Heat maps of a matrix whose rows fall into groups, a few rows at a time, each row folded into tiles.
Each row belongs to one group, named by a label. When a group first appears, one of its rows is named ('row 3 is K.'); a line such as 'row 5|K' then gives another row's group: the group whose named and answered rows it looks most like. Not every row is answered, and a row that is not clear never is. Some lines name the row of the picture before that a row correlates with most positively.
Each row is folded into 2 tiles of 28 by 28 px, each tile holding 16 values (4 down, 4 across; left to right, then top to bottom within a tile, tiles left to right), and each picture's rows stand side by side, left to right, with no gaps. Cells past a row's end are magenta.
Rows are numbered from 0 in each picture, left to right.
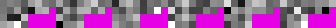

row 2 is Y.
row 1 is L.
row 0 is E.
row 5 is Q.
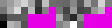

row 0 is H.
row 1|E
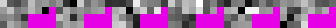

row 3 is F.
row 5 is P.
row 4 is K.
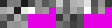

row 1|F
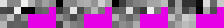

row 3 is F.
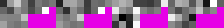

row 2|P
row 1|Y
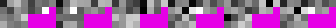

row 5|K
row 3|K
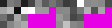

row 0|K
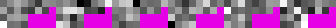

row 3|L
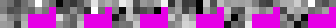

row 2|Q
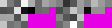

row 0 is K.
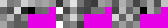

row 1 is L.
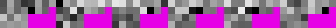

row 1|H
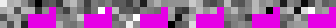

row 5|K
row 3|P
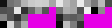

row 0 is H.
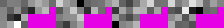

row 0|E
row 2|L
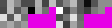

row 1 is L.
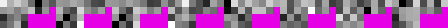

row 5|F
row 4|H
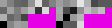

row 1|P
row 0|L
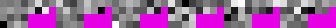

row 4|Q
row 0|L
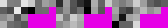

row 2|P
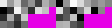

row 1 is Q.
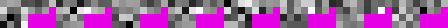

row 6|Y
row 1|K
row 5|F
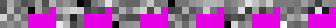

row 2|L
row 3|H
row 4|H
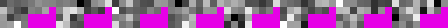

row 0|E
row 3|E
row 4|P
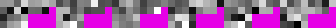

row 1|E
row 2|Y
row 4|E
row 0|Q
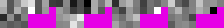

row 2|Y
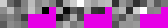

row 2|K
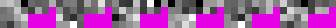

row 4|E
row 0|Q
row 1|E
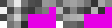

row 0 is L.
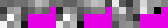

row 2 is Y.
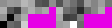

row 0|P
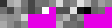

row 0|Y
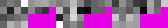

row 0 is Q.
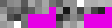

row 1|Q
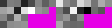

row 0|K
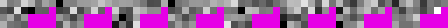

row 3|H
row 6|L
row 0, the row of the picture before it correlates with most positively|1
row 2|P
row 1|H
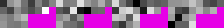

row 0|Y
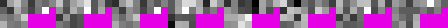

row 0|Y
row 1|F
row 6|F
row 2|Y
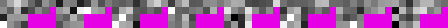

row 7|L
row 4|P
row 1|K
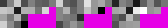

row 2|K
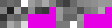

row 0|Q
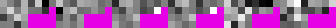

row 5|Q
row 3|Y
